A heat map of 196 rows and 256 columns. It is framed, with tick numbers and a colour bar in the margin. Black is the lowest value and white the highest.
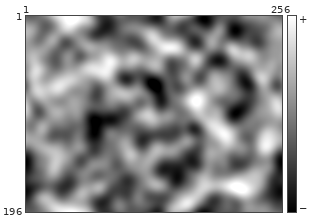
Slope: none. Ninth with the highest average: top left. Mirror symmetry: none. Grain: smooth. Lone odd cells: none. Odd rows or columns: none.
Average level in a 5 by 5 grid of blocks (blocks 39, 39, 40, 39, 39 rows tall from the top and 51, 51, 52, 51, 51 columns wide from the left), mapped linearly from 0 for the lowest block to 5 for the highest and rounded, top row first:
4 2 3 1 2
5 5 1 3 3
3 0 2 4 2
3 1 2 2 3
2 2 1 3 3
